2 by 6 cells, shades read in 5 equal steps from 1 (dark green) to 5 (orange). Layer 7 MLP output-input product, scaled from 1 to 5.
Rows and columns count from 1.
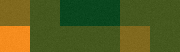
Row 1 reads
3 2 1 1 2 2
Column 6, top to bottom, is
2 2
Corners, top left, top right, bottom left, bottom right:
3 2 5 2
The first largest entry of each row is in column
1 1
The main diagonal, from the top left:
3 2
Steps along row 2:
down same same up down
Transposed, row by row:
3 5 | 2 2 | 1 2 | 1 2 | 2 3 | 2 2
